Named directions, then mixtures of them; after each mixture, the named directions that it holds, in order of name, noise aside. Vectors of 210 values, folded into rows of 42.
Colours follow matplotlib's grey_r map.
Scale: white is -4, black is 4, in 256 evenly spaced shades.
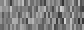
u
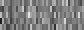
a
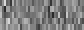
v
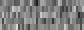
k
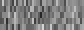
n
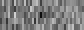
k, n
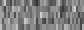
k, v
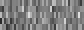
a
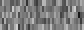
k, n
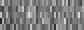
a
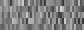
u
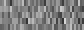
u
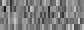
n, v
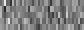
v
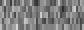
k, v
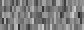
k, n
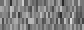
k, u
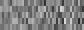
u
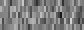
k, u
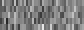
n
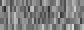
n, v
